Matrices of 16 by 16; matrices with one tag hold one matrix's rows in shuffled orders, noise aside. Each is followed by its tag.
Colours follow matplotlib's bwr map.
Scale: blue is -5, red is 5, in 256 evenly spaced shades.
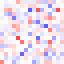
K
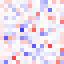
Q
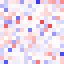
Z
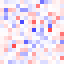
Q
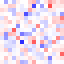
Q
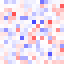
Q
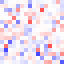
Z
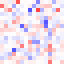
K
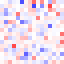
Q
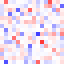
Z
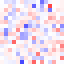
Q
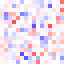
Q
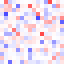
Z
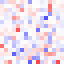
K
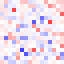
Q
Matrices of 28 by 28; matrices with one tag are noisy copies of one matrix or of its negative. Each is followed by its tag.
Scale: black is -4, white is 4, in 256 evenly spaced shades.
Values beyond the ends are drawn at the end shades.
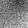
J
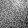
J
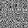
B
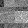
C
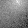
J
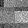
C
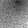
J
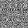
B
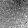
J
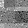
C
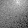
J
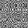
B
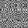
B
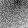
J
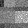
C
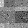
C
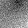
J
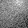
J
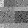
C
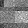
C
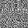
B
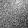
J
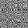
B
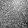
J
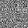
B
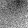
J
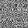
B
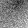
J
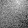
J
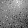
J
